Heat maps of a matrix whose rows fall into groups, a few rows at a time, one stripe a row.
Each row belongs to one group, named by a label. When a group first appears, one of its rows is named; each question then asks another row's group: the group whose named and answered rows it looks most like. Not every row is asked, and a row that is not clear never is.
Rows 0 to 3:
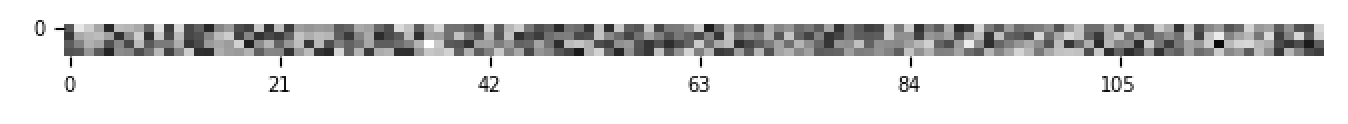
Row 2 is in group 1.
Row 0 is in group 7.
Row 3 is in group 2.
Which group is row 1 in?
7
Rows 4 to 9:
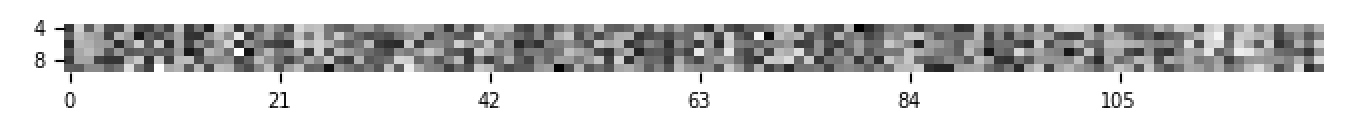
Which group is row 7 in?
1
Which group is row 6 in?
7
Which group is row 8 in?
7
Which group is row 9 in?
1
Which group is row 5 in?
1
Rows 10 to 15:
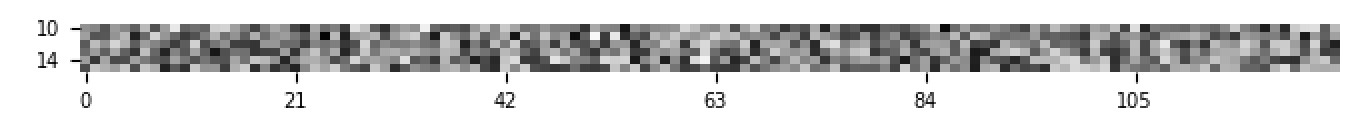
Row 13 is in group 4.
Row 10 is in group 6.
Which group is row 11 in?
6
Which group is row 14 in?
2
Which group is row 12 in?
4
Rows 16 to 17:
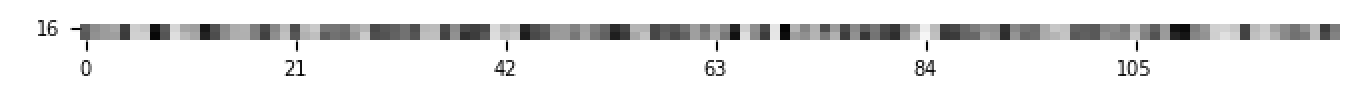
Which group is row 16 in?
1
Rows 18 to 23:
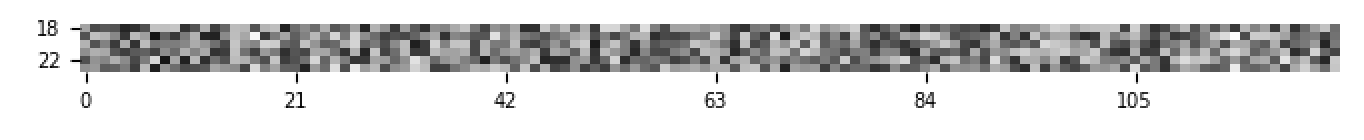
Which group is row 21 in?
2
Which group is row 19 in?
1
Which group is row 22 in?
7
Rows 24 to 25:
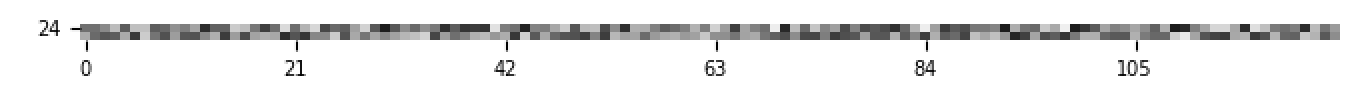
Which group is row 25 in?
6
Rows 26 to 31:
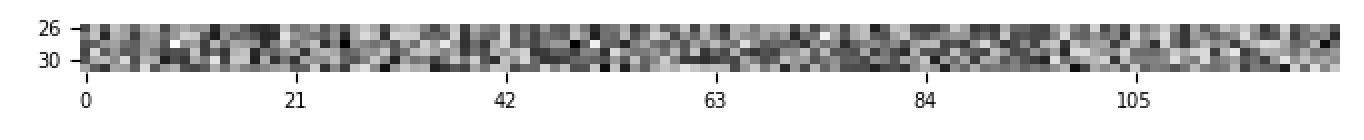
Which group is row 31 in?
6
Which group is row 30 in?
7
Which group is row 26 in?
4
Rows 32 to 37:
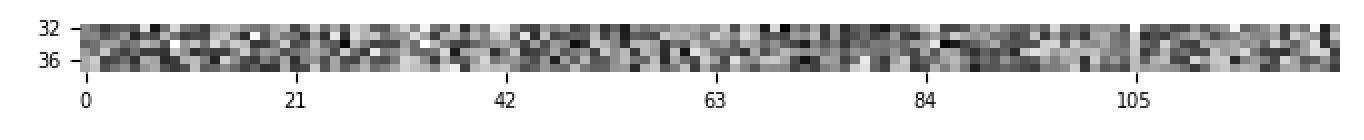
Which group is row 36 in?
4
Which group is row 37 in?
4
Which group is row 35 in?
2
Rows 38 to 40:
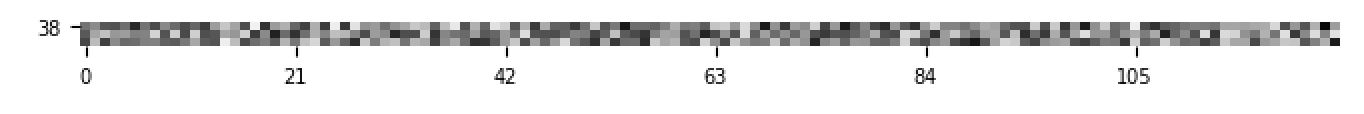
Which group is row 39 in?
7
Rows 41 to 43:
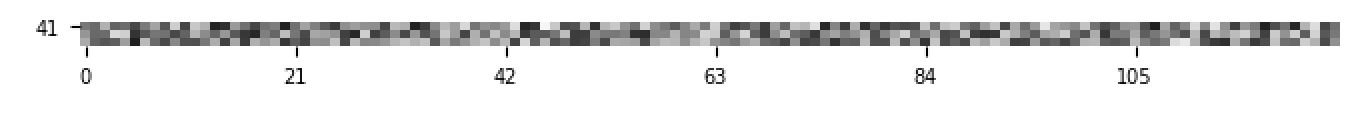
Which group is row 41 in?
2
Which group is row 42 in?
4
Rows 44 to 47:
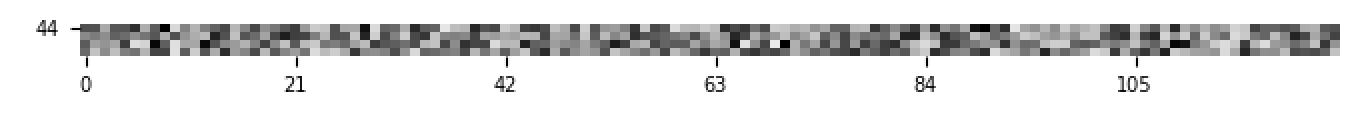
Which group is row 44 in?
2
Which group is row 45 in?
2
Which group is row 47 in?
7
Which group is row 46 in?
1
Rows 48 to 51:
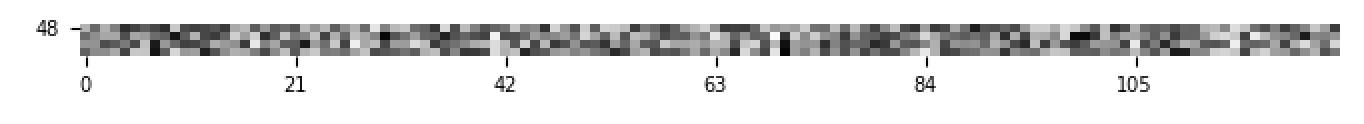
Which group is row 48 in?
2
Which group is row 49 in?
1
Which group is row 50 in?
6
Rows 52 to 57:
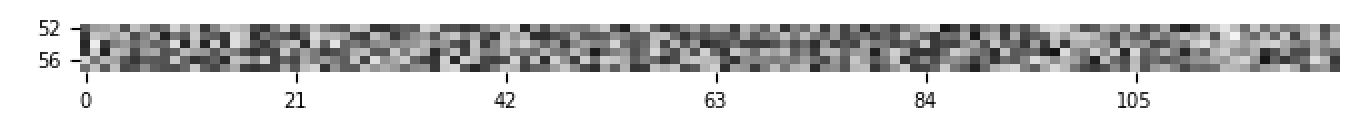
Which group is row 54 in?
7
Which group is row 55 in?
4
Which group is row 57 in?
4
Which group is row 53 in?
7
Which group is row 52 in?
1
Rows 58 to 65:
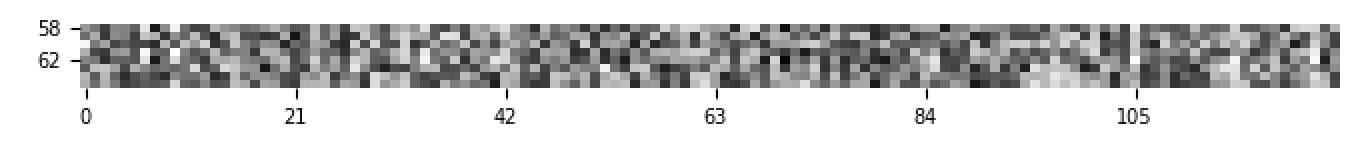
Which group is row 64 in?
2
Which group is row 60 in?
2
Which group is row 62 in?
6
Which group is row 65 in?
2
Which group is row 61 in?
6
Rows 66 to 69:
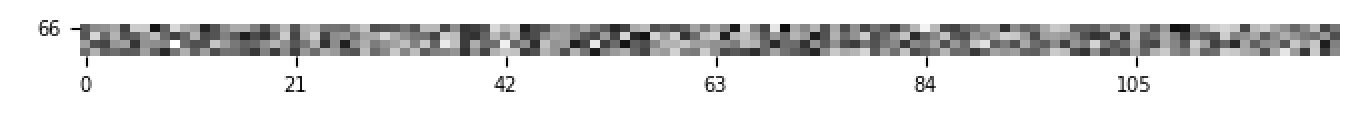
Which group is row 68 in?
6
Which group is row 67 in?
4
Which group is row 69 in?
4
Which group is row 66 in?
1
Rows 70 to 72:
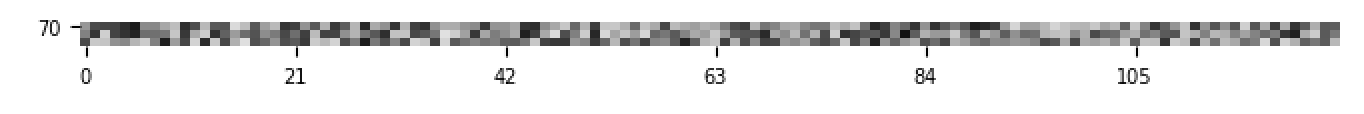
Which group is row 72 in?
7
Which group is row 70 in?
2
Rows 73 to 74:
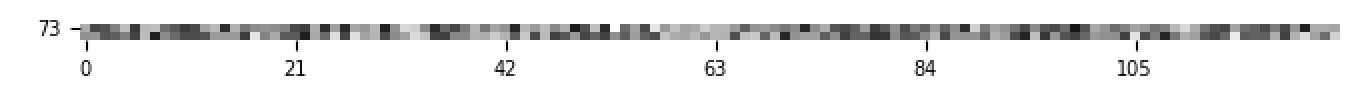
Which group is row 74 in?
6
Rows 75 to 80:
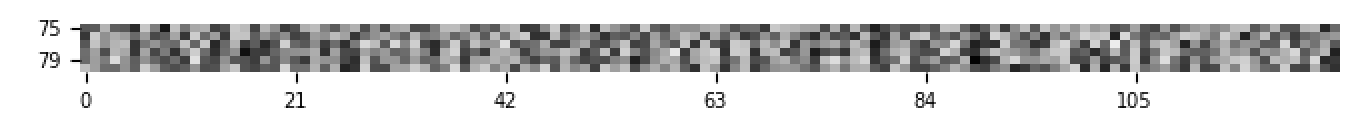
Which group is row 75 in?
2
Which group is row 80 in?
4
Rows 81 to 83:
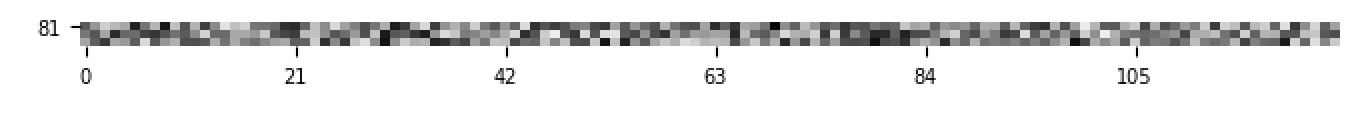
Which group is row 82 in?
2
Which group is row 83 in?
6
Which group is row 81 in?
7
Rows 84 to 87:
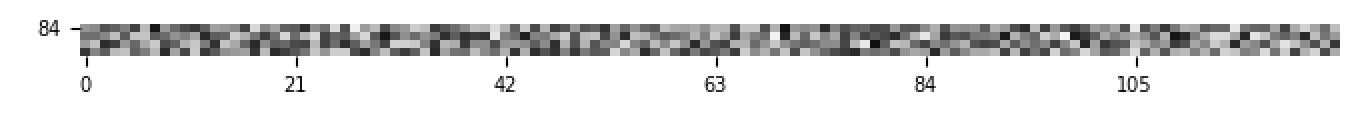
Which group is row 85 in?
1
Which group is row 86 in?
4
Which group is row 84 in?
6
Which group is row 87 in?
7
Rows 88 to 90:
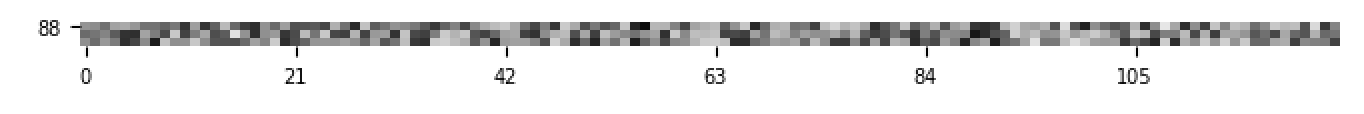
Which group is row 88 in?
4
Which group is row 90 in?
2
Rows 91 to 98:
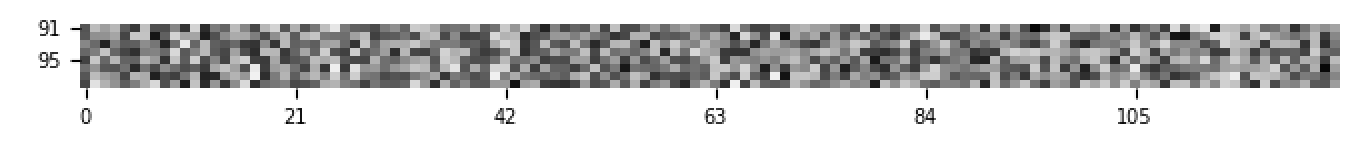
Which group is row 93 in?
4
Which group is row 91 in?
7
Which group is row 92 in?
1
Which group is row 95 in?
7
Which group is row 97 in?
1
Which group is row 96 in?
6
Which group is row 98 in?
7
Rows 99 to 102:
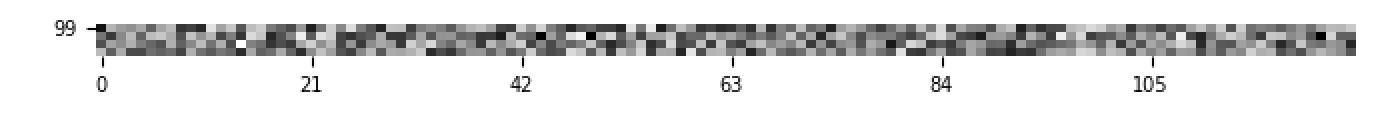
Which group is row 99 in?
7
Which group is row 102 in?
2
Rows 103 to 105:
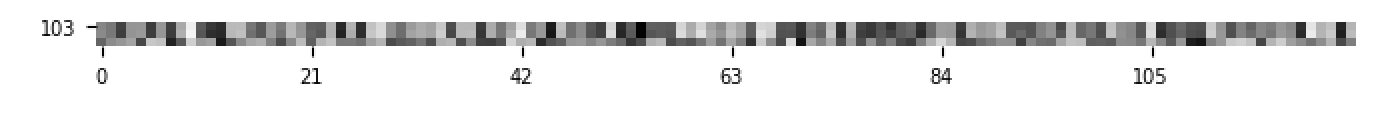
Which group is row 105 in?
1
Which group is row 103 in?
6
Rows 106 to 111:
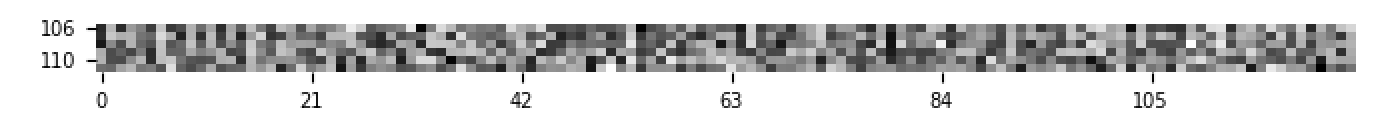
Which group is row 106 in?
7
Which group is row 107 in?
7
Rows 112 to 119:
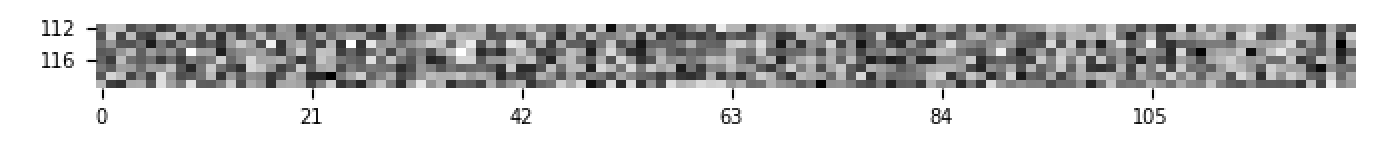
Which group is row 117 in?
1
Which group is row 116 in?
2
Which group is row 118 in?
7
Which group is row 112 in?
2
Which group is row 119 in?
6
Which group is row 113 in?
7
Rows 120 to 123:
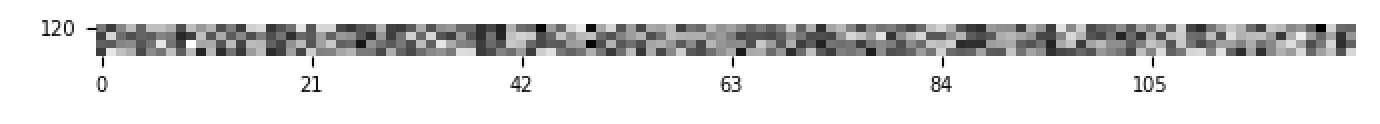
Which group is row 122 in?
1
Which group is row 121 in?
4
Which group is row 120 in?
1
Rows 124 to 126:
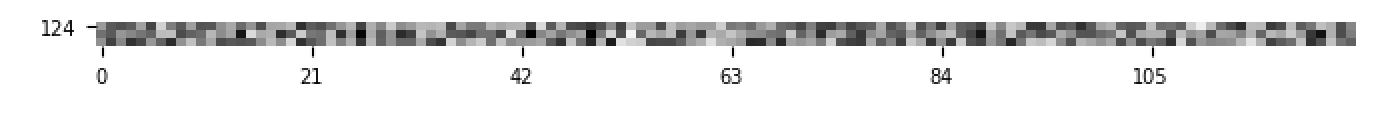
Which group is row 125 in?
1
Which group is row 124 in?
6
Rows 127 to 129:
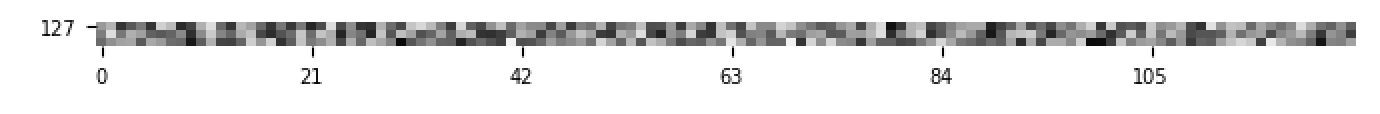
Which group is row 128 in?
4
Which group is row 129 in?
1
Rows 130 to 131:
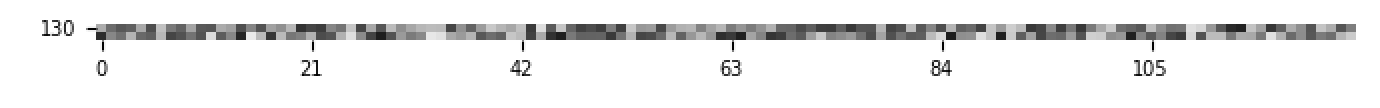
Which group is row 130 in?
6
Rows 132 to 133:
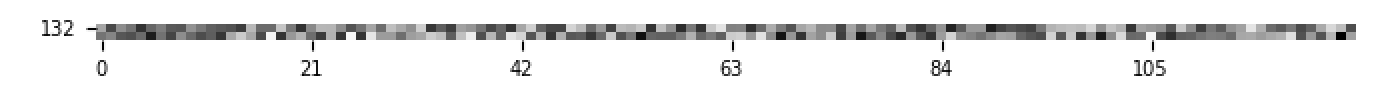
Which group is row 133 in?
6
